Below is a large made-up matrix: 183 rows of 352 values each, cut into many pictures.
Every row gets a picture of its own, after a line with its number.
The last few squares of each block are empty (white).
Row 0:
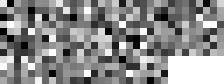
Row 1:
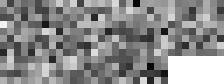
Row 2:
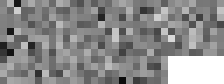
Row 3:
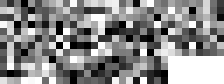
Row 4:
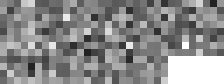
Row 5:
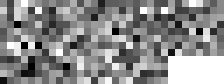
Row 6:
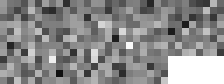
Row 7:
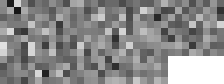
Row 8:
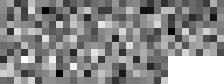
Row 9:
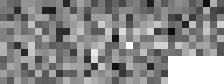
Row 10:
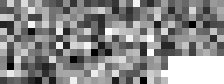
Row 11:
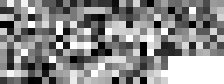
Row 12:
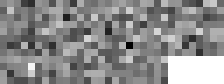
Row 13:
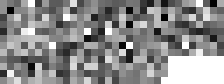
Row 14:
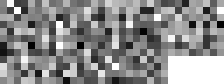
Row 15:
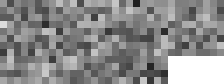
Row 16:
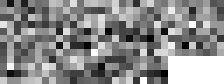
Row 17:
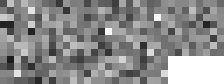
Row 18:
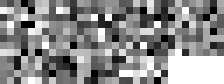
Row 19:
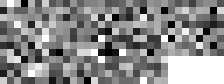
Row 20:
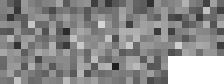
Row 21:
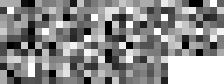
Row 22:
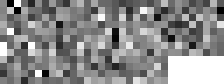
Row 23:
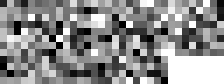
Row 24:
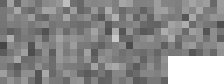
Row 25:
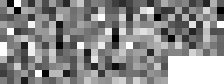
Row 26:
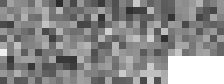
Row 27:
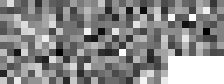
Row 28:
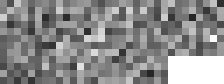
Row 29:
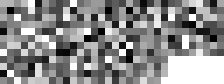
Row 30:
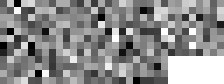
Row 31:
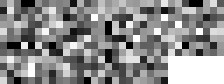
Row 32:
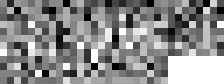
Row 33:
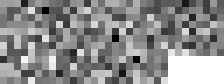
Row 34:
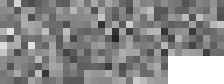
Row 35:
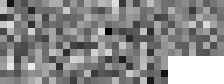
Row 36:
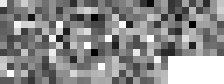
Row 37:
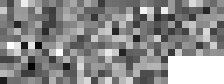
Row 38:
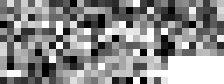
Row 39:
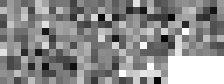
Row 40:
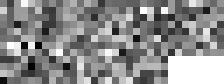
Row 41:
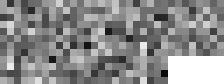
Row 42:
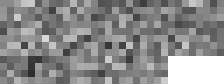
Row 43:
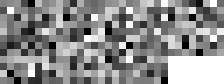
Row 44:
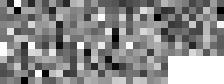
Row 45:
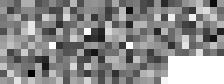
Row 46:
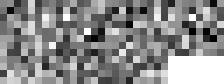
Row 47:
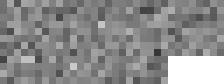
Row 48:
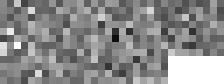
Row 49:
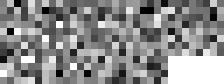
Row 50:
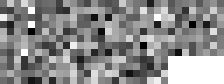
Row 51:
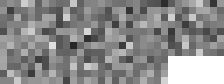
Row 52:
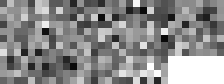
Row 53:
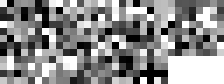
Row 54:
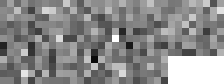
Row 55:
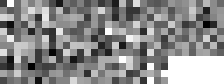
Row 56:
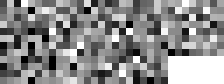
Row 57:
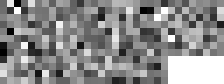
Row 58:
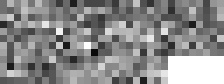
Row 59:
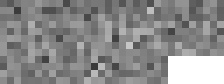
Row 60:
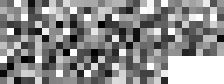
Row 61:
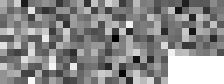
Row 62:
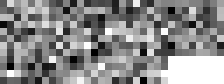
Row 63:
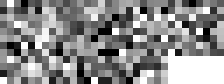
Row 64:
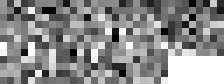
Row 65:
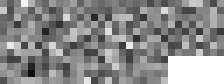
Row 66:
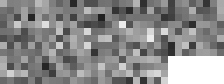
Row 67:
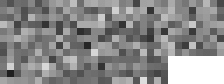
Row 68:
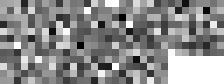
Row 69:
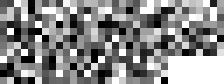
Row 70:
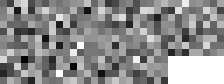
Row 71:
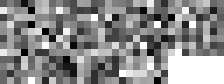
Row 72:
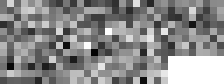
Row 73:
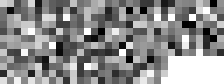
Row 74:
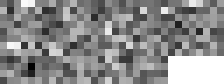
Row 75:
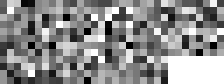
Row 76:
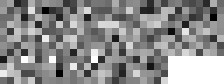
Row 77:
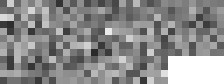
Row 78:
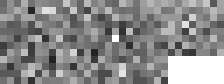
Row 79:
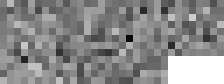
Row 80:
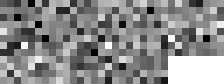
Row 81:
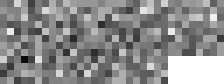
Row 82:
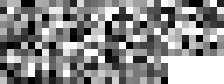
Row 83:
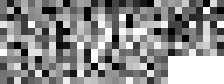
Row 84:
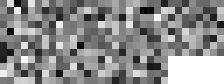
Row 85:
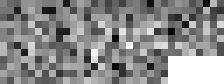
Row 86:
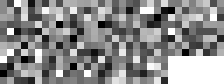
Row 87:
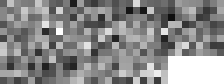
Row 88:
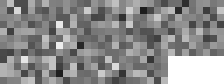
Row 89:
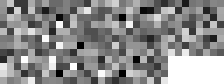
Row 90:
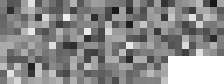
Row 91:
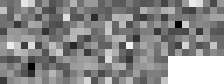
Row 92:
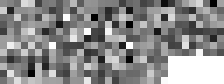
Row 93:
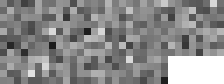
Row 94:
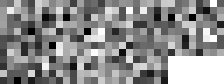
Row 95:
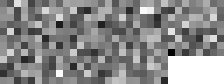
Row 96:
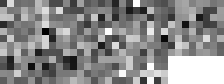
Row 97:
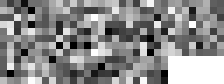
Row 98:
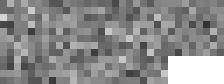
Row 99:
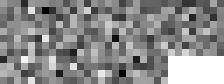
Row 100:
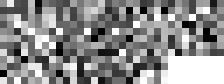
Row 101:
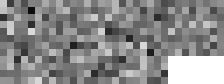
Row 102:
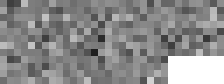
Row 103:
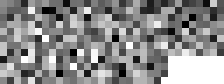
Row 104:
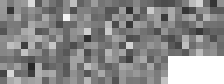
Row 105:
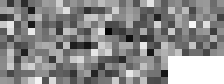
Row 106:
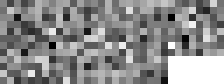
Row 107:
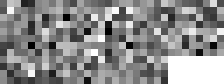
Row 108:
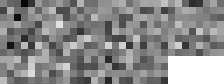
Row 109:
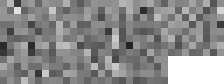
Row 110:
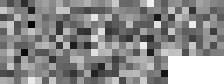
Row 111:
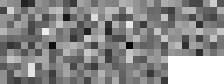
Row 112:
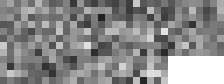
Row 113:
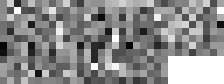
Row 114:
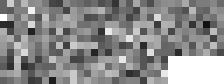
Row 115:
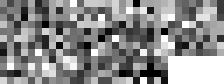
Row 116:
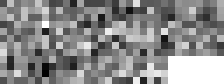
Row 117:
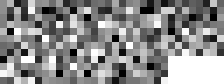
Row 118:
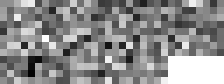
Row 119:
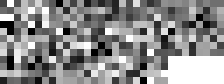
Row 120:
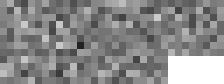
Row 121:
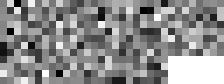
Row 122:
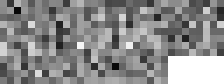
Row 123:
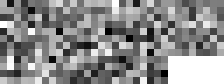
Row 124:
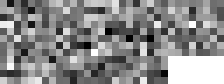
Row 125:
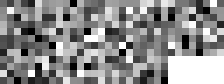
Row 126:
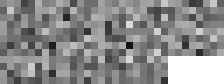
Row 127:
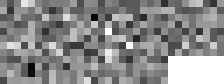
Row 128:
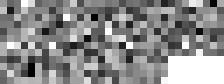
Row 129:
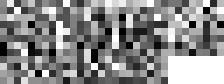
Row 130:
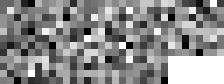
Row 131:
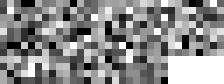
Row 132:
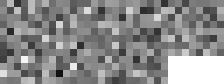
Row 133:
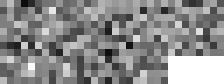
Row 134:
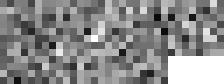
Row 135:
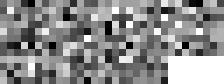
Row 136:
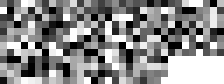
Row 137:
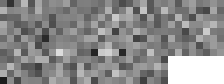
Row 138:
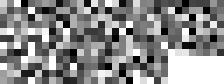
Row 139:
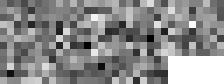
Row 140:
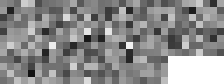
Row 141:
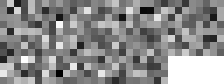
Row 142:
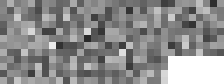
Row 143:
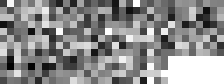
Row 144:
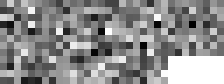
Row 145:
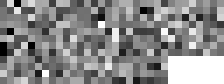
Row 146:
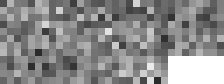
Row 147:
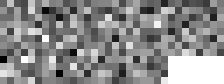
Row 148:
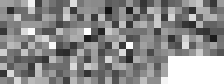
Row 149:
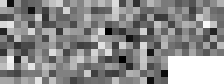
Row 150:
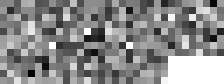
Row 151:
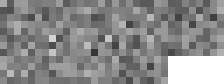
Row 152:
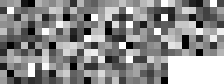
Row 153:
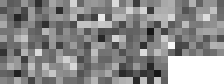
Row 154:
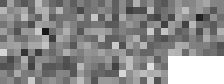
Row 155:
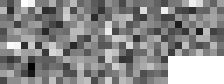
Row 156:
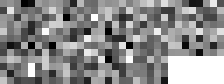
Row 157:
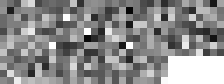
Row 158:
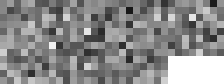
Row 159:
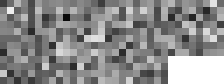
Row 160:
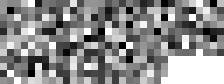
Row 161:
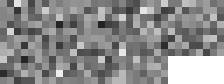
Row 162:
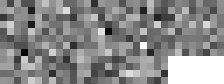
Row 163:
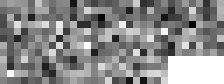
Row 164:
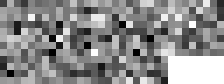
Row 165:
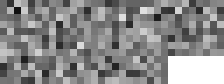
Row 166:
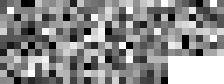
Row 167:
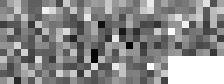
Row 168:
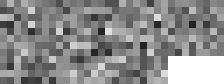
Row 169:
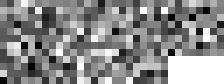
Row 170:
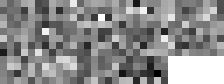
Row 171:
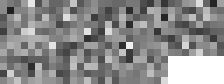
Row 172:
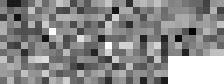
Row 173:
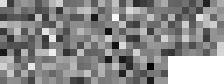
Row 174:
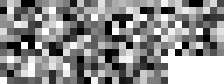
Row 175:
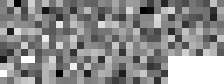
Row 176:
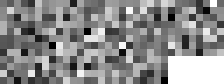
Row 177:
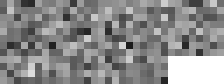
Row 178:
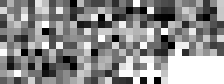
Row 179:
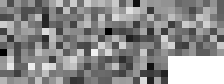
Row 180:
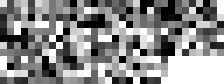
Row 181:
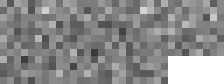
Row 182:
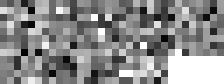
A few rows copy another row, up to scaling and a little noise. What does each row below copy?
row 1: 15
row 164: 23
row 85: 9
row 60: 81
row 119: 77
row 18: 182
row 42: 118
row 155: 74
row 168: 144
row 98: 114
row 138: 61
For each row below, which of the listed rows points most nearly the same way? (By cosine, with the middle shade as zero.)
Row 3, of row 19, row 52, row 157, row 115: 115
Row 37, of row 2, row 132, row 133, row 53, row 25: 25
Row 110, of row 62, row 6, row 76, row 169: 169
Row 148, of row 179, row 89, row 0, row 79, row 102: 79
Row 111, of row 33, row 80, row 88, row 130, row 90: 130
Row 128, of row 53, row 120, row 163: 163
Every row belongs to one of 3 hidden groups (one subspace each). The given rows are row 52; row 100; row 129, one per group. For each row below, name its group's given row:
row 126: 100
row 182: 52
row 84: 129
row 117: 129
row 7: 129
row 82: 100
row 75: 100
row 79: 100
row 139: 52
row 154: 52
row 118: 100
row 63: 100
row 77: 52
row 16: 52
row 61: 129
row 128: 100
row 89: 129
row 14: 129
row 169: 100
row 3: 52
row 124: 52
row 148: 100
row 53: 52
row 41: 52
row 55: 52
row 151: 52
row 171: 100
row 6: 129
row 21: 100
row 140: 100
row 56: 129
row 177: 100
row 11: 52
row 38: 52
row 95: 129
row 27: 100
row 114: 52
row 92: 100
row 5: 100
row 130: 100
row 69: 129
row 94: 100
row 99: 129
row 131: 100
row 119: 52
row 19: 100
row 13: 100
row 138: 129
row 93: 100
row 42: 100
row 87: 52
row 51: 100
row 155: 100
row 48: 129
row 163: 52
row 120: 129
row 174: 100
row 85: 129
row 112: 52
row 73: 100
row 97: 52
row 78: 129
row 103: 129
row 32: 129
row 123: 52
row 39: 52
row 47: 129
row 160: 100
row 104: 100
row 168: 52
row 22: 129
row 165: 129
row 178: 52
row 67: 52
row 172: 100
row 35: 52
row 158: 100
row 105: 52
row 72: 52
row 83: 129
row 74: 100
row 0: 52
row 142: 100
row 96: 52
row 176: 100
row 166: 100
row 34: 129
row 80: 100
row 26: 52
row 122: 129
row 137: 100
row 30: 129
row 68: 129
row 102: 100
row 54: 129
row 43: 100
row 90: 100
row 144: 52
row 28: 100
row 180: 52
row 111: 100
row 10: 52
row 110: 52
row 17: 52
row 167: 129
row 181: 129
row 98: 52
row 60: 129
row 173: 52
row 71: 52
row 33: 129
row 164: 52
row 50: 52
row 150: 100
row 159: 100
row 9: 129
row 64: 129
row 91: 100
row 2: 129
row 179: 52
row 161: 129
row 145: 129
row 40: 100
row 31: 100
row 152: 100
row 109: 129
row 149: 52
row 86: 129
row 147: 129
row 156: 100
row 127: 100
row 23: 52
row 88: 129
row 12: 100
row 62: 52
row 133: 100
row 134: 100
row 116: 52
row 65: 100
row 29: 100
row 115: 52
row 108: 100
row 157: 100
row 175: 129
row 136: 100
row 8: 129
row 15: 52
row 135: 100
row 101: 52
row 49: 129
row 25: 129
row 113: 129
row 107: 100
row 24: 129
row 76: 129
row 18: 52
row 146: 52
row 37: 100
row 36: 52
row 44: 129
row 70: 129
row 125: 100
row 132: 129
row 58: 52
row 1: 52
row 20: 129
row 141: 129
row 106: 100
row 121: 129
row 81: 129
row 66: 52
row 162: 52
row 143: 52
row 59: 129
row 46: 100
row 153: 52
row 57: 129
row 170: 52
